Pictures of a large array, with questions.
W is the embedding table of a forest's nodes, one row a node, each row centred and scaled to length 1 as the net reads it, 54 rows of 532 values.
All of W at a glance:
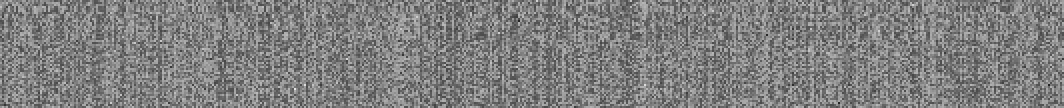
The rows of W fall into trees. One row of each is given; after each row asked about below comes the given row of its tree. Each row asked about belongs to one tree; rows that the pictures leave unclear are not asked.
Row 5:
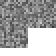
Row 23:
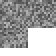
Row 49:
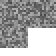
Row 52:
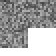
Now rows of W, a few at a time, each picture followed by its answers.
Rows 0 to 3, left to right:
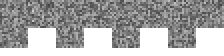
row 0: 5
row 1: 49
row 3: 5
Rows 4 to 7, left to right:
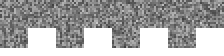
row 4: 5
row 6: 23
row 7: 49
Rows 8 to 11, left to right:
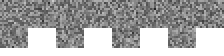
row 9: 52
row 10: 52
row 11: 49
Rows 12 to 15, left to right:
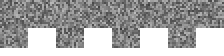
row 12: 49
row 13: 52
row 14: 52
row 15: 49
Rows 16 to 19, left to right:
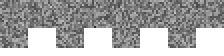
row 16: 52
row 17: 52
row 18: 52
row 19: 52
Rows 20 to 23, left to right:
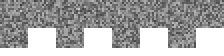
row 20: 5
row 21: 49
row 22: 5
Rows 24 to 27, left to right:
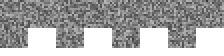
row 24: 49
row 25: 49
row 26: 5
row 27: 5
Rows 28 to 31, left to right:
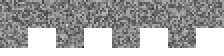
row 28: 49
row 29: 52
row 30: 49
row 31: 5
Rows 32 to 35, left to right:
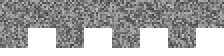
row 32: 49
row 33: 5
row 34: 49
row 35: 49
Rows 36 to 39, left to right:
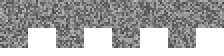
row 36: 52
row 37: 5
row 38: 52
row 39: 49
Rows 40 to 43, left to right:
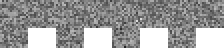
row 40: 5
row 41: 5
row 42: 23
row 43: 49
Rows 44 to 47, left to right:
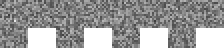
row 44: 5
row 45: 5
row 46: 5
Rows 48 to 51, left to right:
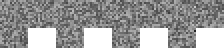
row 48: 5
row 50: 49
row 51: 23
